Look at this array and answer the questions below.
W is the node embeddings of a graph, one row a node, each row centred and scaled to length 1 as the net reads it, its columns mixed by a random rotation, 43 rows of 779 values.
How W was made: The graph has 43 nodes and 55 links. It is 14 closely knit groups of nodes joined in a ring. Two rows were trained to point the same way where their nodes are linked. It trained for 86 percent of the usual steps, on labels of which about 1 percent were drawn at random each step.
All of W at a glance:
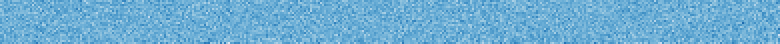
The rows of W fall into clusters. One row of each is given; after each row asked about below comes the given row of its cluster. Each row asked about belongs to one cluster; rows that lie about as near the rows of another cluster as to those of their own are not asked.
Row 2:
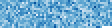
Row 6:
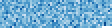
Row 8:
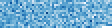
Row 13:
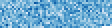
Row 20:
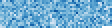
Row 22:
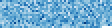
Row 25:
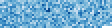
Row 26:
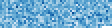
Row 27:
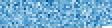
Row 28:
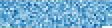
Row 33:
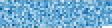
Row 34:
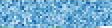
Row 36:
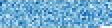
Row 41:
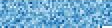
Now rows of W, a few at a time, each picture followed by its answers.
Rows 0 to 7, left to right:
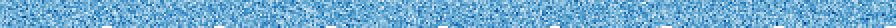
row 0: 20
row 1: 2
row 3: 28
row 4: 25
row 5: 8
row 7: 36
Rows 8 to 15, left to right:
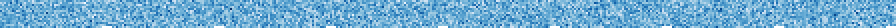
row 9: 33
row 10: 2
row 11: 33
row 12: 22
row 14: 25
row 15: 26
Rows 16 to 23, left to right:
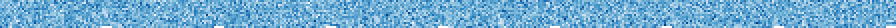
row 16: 13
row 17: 28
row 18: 8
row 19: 26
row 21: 6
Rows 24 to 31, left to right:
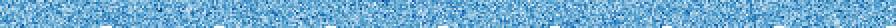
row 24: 34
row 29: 41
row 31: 20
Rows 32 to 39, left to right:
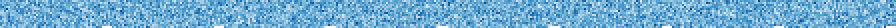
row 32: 2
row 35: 36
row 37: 27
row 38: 13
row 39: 41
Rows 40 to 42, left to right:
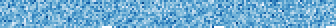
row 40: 34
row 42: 27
